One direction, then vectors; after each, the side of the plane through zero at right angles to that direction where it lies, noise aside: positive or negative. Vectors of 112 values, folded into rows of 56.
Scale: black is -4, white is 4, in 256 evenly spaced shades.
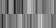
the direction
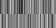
positive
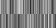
negative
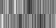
negative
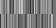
negative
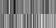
positive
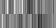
negative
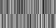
positive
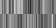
negative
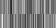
negative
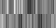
negative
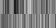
positive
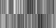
negative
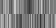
negative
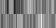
positive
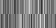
positive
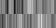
positive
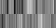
positive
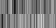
positive
